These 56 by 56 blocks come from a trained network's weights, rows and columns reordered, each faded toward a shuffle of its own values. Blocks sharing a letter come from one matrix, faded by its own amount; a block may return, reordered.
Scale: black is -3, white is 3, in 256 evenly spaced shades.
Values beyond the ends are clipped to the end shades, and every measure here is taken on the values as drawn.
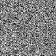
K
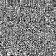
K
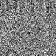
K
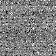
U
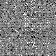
U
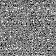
U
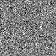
K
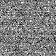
U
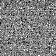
U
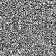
K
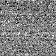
U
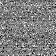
U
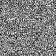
K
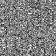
K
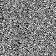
K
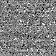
U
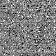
U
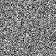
K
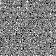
U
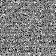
U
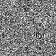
K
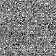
U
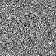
K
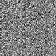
K
